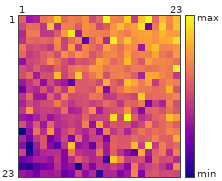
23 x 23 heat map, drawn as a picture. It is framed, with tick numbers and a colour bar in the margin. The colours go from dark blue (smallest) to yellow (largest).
Odd rows or columns: none. Stripes: none. Slope: up to the top right. Mirror symmetry: none. Ninth with the highest average: top right. Ninth with the lowest average: bottom left.
